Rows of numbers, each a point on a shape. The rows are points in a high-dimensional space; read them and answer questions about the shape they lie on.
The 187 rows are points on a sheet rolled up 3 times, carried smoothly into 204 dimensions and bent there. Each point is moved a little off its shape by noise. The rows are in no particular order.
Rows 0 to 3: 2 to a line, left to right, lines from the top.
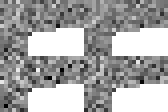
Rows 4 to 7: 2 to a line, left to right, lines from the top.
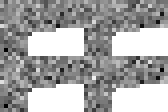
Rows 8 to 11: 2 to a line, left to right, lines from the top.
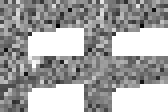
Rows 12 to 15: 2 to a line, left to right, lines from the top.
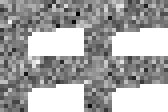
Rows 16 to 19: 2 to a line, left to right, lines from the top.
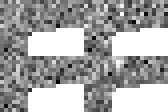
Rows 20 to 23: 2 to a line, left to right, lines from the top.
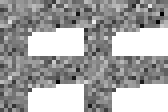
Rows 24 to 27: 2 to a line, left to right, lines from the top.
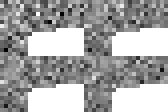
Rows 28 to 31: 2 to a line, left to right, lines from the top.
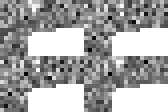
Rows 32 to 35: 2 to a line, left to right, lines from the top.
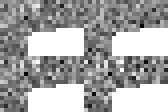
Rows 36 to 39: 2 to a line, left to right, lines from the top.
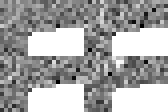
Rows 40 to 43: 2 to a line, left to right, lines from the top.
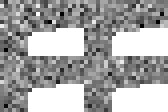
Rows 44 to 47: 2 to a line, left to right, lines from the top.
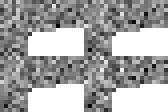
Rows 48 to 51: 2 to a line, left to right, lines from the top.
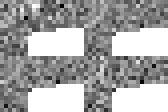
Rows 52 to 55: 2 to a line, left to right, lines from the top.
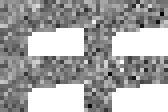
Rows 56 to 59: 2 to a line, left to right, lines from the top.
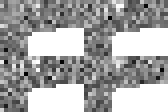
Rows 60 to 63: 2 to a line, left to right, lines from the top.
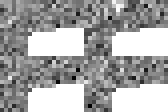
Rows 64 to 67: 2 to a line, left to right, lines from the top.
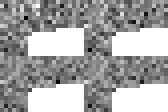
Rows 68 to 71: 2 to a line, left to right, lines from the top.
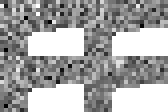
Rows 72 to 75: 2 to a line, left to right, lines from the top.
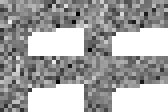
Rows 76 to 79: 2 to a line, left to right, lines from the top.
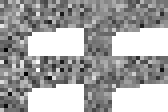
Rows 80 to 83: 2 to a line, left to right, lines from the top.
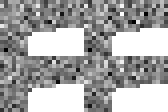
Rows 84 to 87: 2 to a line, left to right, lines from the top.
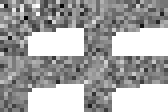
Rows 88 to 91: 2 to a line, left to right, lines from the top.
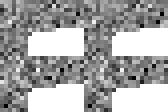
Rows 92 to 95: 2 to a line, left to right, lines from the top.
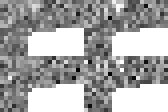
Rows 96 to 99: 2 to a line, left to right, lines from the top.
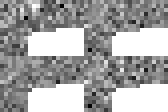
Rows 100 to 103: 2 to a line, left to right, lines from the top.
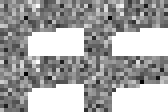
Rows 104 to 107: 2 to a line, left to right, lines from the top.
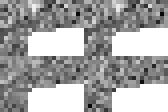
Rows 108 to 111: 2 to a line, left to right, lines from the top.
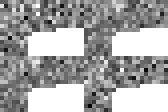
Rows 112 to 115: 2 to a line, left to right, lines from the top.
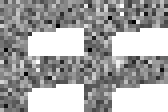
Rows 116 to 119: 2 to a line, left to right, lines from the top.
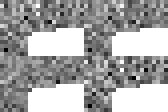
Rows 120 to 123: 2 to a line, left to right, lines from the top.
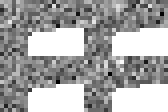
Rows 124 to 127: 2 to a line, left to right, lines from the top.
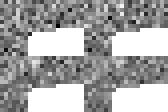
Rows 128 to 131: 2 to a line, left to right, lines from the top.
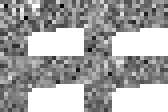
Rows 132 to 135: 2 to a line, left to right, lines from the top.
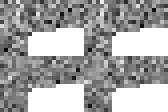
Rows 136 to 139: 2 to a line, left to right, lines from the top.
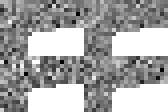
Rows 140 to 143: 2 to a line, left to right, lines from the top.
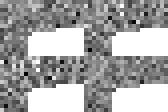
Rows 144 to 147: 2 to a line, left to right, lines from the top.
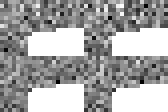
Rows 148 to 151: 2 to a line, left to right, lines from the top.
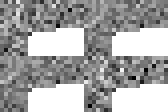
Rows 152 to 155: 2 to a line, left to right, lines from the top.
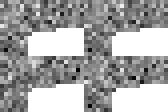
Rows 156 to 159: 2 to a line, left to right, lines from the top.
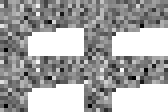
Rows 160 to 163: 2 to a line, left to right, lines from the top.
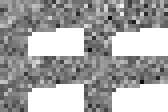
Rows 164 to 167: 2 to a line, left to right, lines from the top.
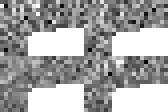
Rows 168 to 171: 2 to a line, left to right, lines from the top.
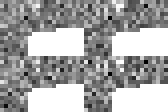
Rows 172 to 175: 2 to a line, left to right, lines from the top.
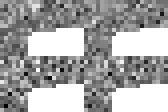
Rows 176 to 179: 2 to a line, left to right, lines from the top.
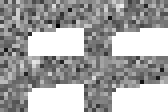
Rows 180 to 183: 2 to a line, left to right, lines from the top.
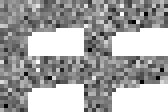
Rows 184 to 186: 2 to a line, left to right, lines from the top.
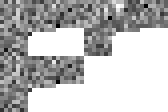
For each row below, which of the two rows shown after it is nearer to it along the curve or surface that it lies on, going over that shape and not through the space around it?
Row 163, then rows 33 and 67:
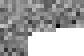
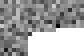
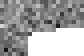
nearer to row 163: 67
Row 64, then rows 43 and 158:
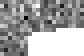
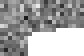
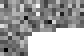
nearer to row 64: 158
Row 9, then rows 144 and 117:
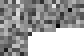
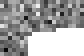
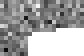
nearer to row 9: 144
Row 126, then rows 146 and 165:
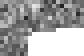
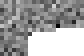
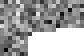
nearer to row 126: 146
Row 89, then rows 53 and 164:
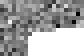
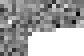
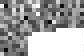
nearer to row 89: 53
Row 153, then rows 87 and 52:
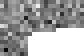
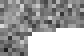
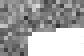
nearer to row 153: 87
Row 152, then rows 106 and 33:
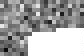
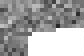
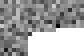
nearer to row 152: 33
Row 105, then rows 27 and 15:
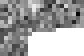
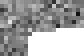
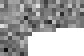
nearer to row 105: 27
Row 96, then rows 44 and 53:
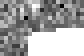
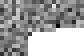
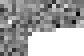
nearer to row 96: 53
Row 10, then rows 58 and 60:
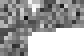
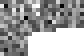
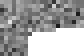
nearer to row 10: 60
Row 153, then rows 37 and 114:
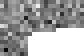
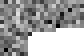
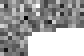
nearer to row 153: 114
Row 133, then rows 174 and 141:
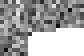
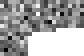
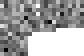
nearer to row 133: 174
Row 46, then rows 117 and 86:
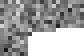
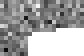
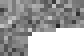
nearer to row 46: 117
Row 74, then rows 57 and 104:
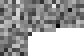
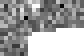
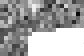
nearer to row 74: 104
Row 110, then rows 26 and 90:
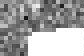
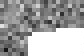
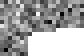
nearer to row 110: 26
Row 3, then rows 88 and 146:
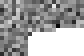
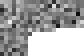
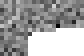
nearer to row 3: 88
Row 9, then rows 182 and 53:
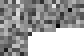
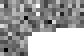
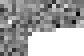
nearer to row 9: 53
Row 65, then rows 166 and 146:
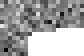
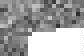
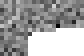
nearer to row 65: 146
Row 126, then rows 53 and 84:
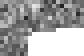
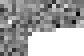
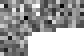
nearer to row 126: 53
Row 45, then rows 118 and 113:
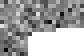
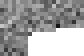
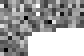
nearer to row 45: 118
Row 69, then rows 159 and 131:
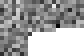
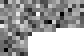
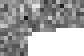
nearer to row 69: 159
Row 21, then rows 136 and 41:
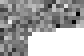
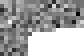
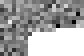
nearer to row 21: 41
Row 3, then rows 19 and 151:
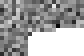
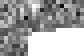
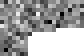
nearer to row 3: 151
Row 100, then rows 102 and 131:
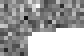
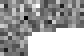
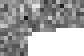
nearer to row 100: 131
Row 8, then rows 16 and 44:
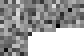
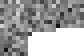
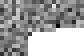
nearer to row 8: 44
